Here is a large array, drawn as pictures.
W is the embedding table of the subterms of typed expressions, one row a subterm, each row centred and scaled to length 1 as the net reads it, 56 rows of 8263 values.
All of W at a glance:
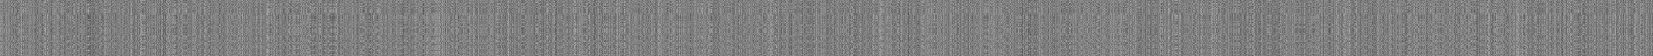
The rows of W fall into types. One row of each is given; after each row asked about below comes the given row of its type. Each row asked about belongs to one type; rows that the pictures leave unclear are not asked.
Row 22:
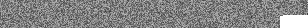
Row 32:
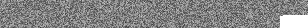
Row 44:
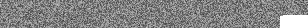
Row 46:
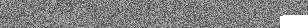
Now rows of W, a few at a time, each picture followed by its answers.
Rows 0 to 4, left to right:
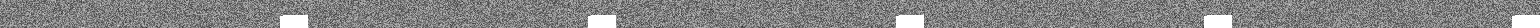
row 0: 32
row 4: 44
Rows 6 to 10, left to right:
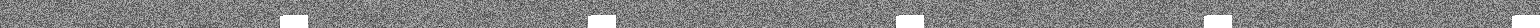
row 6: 22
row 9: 44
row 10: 44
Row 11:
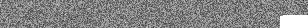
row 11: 44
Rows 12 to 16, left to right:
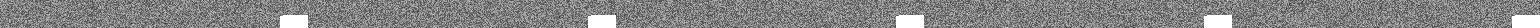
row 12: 44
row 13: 22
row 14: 22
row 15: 32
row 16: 46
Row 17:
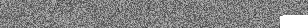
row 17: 46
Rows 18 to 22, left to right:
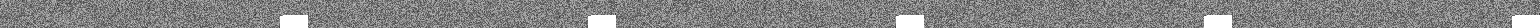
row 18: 46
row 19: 22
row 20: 46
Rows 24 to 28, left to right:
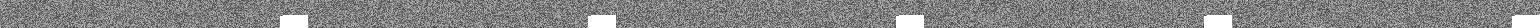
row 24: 32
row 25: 32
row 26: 22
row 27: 46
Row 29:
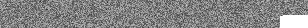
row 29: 32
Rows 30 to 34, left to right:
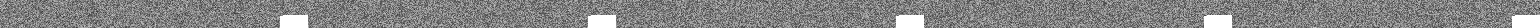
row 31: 32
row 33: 46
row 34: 32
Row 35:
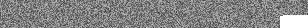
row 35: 22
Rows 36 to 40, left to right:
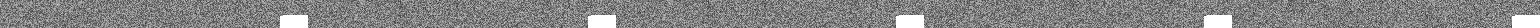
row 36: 44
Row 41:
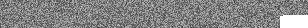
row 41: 22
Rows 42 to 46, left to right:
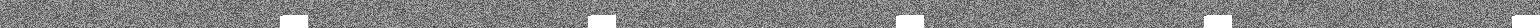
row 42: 32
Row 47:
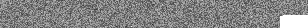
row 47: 46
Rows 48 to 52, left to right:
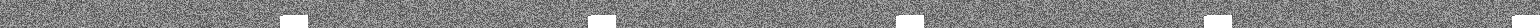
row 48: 32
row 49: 22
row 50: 44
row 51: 22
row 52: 22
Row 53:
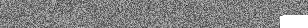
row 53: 46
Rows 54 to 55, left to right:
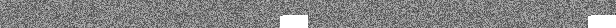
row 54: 32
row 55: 22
